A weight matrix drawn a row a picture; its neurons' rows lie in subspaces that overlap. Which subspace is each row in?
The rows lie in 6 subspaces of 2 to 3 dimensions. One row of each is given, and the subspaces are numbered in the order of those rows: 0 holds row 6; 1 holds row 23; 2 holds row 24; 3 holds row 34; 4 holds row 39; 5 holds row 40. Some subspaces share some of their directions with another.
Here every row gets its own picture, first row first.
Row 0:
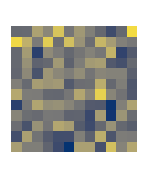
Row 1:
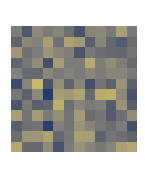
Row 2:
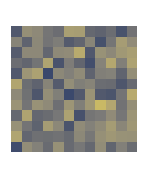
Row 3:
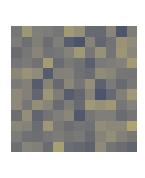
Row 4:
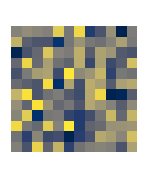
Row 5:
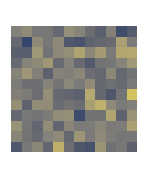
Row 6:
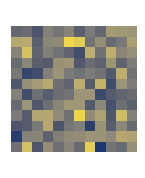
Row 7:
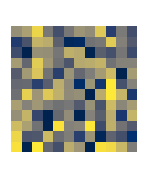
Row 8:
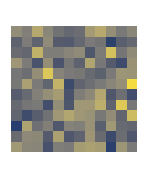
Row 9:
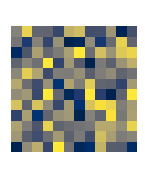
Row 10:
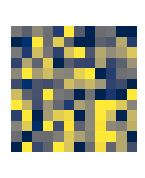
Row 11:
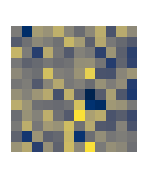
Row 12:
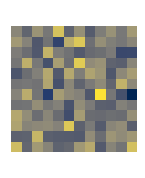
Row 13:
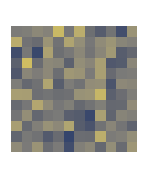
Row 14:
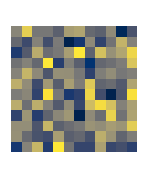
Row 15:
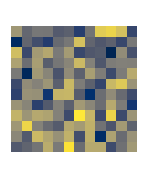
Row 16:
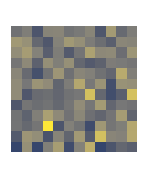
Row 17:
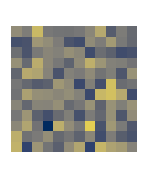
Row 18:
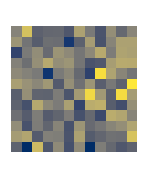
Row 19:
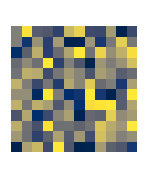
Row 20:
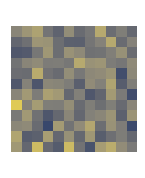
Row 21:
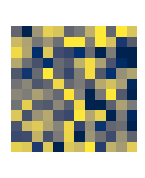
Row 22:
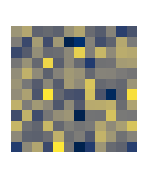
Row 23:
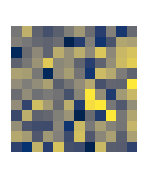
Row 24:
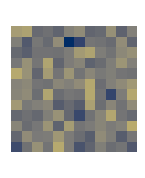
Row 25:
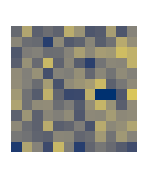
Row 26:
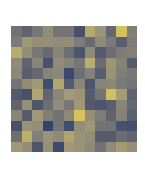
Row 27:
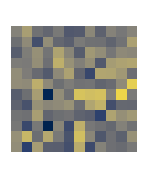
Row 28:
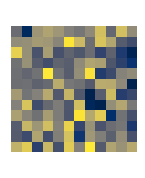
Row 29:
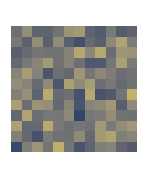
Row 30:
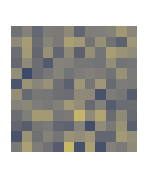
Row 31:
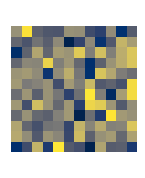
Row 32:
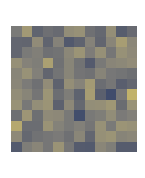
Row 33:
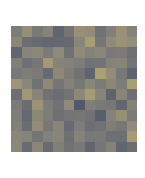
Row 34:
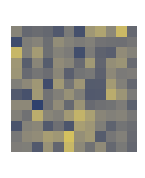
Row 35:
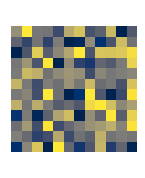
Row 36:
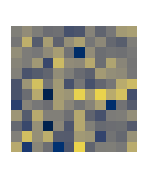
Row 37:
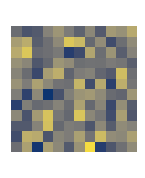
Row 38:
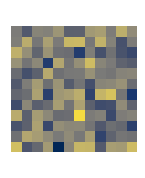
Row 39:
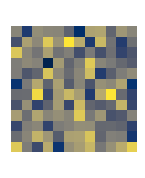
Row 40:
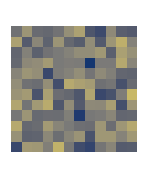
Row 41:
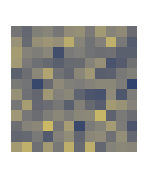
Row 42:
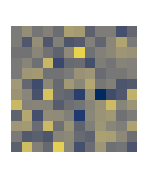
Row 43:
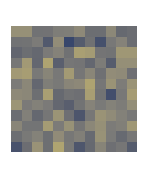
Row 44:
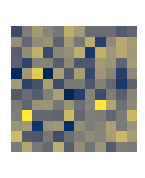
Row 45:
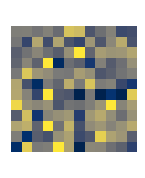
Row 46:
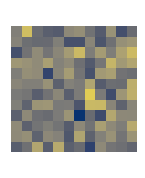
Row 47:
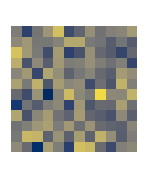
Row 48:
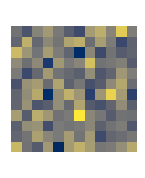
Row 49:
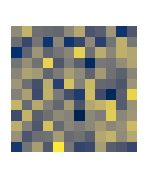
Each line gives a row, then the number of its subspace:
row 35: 5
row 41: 1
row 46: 1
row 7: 0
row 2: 2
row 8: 5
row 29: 5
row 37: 0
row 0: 3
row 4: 3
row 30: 0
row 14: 5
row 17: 0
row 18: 4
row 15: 3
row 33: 4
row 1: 4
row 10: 4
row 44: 2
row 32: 5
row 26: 3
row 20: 0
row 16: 0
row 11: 1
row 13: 3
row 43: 2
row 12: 3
